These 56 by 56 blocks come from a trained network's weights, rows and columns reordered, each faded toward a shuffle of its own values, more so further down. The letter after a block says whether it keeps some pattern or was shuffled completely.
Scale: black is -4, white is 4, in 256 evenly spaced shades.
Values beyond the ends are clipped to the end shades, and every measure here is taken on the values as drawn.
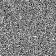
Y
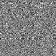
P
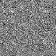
P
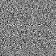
P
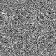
P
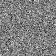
Y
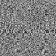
P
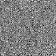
P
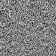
P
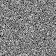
Y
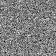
Y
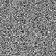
P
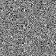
P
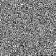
P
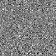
P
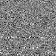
P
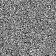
Y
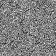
Y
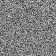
Y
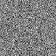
P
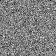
Y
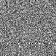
P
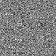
P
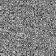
P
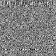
P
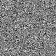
Y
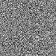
P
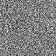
P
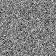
Y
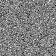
Y
